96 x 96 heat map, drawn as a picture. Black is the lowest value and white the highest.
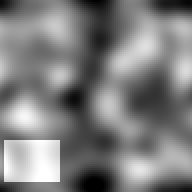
Values change most from cell to cell in the bottom left. The bottom middle is the ninth with the lowest average. An odd patch, higher than its surroundings, sits in the bottom left. The bottom left is the ninth with the highest average. The values follow a bell shape.
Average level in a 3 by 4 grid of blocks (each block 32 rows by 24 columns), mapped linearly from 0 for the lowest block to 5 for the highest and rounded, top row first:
2112
3020
5012
